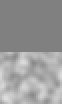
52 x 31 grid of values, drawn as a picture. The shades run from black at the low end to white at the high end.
The table splits into 2 rows of 1 panel. Panel 1,1: middling, flat. Panel 2,1: high, blotchy.
